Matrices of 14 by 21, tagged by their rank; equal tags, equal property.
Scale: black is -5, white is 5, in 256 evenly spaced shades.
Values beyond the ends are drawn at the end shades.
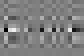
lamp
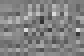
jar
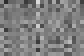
jar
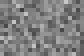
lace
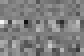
jar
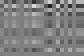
lamp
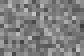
lace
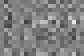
jar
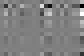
lamp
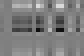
lamp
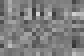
jar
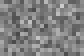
lace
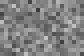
lace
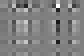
lamp
